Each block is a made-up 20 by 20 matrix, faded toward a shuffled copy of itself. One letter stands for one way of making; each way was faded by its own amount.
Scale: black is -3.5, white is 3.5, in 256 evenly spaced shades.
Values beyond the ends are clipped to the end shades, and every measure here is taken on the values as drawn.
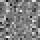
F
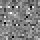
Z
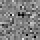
Z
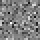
Z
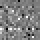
F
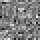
F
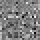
F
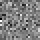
F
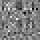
F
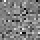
F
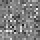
Z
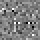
Z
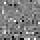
Z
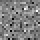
Z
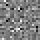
F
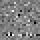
Z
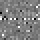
Z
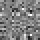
F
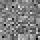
F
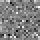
Z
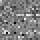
Z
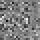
F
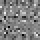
F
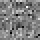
F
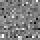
Z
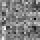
F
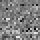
Z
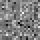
F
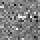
Z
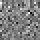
F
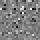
Z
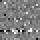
Z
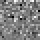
Z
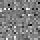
Z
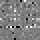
Z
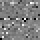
Z
